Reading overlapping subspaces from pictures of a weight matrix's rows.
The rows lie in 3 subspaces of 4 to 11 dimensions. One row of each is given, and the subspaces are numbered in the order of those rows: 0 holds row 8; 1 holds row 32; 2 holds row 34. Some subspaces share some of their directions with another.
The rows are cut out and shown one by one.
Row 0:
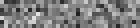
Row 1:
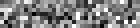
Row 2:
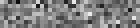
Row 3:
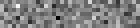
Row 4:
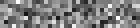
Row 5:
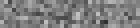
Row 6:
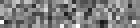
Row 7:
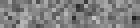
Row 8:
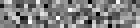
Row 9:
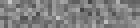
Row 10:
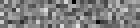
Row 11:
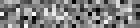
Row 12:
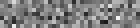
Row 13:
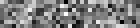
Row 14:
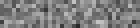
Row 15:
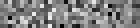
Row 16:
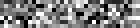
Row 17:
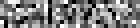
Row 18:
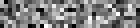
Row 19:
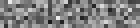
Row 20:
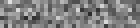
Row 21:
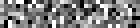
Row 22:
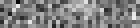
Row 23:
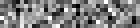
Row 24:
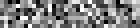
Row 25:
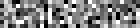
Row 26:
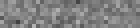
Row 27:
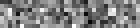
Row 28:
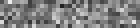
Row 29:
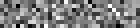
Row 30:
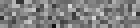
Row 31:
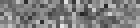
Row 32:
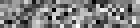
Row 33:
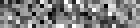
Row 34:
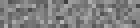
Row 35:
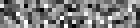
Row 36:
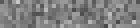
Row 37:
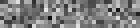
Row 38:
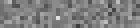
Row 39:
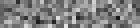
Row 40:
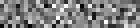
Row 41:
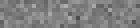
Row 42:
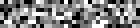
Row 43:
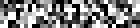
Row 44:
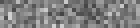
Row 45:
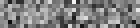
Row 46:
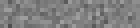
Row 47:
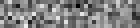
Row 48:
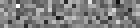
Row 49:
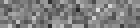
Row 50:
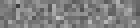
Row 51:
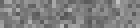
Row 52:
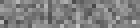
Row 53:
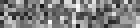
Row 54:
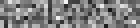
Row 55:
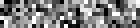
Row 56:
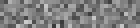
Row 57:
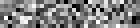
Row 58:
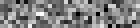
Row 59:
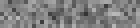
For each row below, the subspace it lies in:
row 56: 1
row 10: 2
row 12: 1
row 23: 1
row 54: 2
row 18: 0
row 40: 0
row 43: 1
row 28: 1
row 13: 1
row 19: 2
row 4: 1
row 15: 1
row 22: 1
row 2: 1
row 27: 1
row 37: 1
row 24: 0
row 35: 0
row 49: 1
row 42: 0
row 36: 1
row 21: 1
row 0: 0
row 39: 1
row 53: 1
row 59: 1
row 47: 1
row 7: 1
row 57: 1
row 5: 1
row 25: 0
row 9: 0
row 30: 1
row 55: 0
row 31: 1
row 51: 0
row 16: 1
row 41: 2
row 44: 1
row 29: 0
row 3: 0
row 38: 0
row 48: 0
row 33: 1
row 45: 1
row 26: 1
